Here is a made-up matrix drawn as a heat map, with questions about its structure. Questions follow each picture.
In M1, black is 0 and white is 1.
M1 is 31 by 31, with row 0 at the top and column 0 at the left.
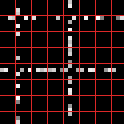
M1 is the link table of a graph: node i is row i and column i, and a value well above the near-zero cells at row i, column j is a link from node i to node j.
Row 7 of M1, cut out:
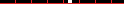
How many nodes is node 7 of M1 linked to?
1
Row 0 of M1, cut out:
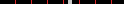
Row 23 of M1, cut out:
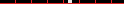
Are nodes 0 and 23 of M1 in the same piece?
yes
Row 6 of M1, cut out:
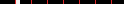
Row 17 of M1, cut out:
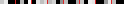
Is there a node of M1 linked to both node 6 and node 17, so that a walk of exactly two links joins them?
no
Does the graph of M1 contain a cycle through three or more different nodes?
no
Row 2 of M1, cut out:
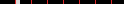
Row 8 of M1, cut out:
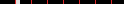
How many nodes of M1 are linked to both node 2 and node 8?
1
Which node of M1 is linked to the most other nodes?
node 17
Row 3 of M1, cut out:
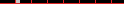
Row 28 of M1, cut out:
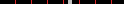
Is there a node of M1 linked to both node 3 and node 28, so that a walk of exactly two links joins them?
no
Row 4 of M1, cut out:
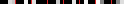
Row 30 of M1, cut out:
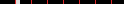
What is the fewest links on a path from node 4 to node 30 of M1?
1
